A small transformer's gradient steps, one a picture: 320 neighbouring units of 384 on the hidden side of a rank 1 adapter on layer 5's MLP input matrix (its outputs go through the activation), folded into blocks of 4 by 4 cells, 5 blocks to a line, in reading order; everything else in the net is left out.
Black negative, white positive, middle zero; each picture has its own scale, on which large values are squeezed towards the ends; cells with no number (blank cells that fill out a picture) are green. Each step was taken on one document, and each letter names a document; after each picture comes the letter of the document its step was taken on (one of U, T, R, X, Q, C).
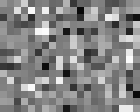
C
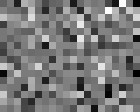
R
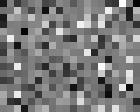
R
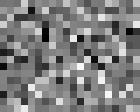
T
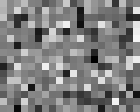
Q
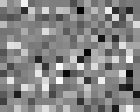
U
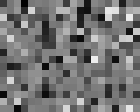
C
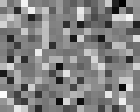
R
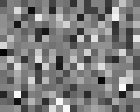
T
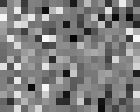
Q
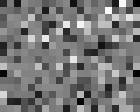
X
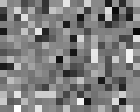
Q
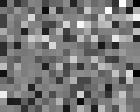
X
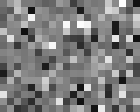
R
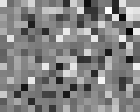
C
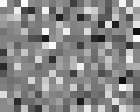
C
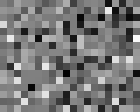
Q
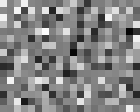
U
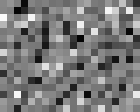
U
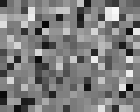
U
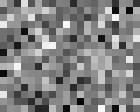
X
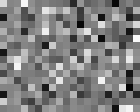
C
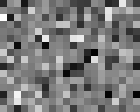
T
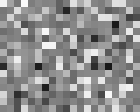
U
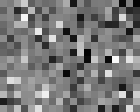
Q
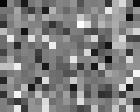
X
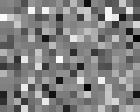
U
